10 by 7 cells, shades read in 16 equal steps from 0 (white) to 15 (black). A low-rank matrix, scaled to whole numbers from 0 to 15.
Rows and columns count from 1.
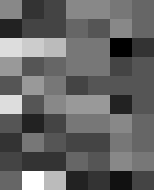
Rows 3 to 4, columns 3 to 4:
4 8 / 9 8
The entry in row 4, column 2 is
10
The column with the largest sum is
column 6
